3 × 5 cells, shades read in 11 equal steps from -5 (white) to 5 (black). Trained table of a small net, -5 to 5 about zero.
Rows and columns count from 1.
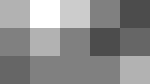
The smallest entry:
-5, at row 1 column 2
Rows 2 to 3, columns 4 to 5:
2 1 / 0 -2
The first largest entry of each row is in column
5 4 1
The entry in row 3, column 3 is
0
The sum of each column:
-1 -7 -3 2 1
